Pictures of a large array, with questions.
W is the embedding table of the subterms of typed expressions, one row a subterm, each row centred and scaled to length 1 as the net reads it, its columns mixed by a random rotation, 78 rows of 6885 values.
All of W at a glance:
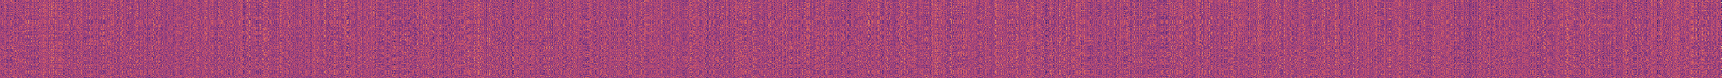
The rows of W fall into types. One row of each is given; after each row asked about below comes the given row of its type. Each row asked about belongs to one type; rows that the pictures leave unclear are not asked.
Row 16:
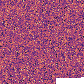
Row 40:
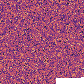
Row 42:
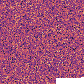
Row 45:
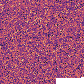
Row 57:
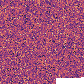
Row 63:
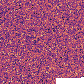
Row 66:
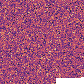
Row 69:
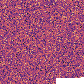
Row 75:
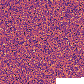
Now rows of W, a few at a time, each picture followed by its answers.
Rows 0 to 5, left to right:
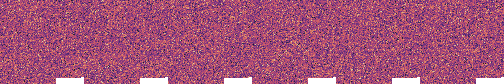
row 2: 69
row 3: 75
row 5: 45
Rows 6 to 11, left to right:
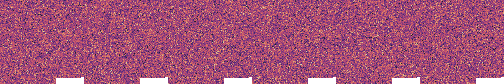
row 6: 57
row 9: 42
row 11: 42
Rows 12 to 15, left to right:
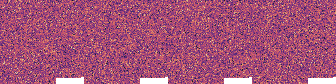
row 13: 57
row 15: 42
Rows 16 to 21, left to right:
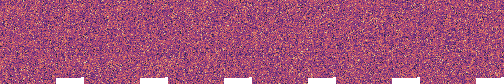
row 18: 16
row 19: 66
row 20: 45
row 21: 63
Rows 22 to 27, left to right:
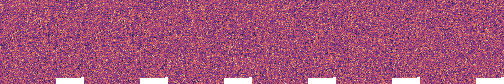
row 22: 45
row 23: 45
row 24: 16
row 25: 16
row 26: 42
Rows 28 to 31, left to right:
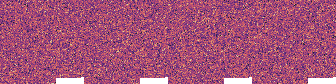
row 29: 75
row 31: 66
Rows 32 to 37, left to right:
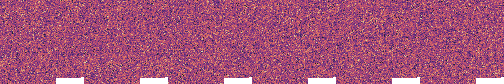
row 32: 16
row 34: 75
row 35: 45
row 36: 45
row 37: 63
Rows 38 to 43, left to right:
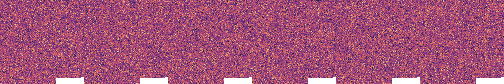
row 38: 40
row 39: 75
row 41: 40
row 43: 16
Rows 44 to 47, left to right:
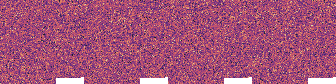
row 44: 40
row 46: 69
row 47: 16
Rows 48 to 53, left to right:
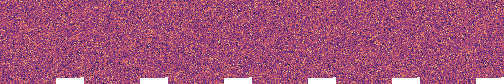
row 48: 69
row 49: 57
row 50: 66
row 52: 75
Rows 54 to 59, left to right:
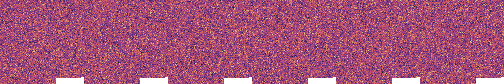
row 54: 75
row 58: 69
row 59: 66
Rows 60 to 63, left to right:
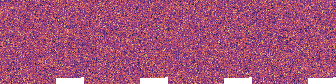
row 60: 57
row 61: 42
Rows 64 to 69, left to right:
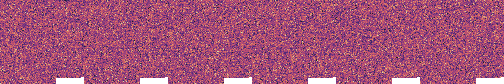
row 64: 40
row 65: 16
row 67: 16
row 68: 63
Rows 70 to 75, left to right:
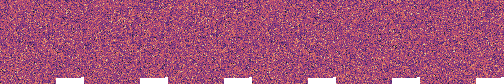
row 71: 45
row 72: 45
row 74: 40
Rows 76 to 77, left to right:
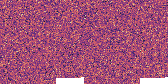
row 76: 69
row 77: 63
